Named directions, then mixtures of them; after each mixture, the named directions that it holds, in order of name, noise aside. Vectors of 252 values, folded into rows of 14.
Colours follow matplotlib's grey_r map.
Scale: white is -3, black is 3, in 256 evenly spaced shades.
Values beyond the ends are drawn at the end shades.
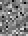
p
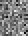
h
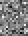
h, p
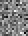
h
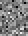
p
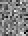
h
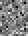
p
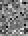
h, p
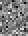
p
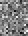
h, p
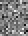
h, p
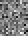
h, p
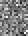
h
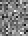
h, p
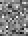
h, p
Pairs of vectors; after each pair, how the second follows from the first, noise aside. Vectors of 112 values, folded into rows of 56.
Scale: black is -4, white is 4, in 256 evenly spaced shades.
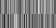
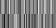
copied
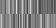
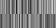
negated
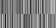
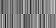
copied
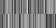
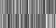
negated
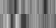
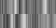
negated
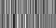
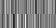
copied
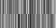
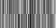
copied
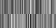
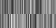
copied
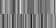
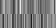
copied
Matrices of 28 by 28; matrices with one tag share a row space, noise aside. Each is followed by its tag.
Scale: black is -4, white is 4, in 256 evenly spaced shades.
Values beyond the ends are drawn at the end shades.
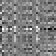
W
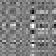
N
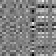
N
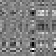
N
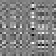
N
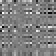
W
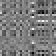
N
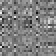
W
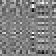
N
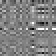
N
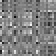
W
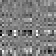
W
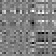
N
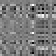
N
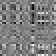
N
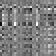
W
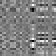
N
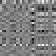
N
